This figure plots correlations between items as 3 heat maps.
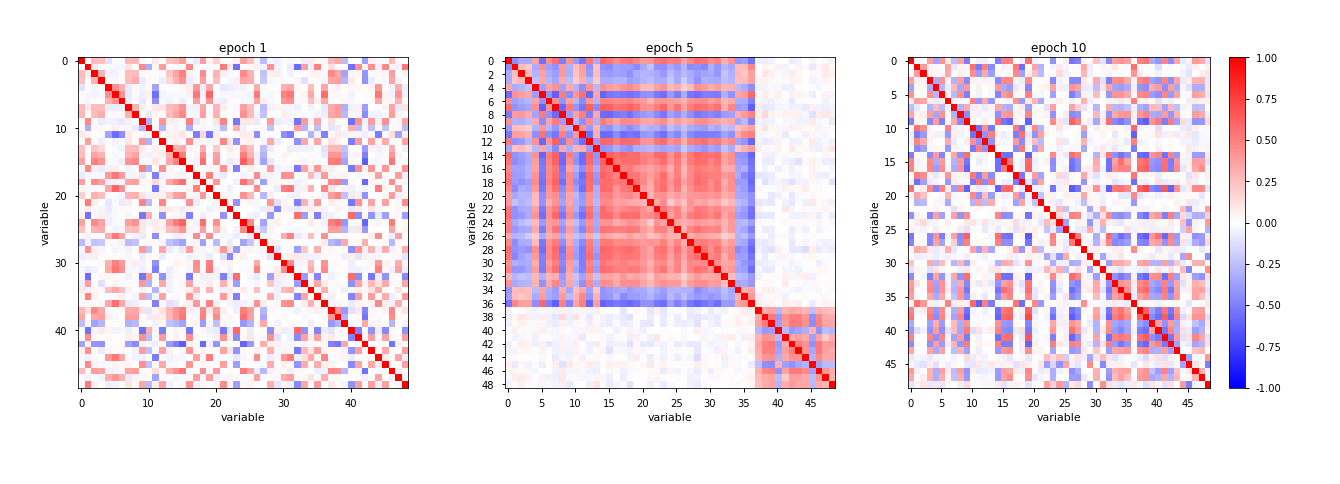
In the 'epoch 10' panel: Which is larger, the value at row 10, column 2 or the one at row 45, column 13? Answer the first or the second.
the first
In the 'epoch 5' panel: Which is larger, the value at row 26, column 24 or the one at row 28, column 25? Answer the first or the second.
the second
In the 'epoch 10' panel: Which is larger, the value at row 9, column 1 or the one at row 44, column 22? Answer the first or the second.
the second
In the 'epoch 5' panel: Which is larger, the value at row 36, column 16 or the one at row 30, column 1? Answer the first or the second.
the second
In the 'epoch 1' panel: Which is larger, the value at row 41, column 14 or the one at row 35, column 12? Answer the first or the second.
the second
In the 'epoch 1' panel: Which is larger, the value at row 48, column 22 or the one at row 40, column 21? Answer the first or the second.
the first
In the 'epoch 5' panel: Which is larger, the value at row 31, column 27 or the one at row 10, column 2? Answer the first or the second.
the first
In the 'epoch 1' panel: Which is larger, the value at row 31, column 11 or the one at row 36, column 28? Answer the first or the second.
the second
